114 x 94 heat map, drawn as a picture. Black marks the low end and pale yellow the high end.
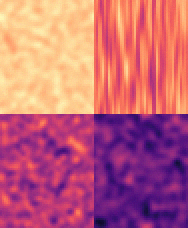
The table splits into 2 rows of 2 panels. Panel 1,1: very high, blotchy, faint in contrast. Panel 1,2: high, streaked downward. Panel 2,1: middling, blotchy. Panel 2,2: low, blotchy.
